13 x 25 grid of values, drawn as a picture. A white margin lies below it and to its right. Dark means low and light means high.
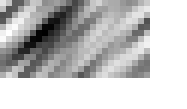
Grain: diagonal, up to the right. Average level on the scale: 60%. Odd rows or columns: none. Mirror symmetry: none.
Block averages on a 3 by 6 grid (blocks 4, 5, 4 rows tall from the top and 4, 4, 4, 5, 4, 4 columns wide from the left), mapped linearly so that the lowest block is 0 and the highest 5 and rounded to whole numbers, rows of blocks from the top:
341345 | 401444 | 323353
